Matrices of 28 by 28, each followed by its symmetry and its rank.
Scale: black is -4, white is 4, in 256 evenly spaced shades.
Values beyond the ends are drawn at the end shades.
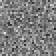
neither, full rank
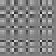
symmetric, rank one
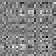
neither, rank three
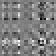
antisymmetric, rank two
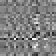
neither, rank three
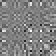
symmetric, rank three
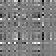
antisymmetric, rank two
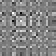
symmetric, rank three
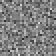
antisymmetric, full rank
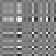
symmetric, rank one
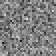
neither, full rank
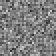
antisymmetric, full rank
